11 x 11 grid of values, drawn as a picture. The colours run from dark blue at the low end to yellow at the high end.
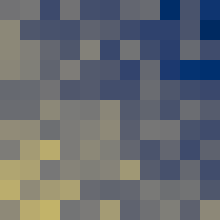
No regular stripes run through it. The top right is the ninth with the lowest average. The bottom left is the ninth with the highest average. No row or column stands out. Values rise toward the bottom left.
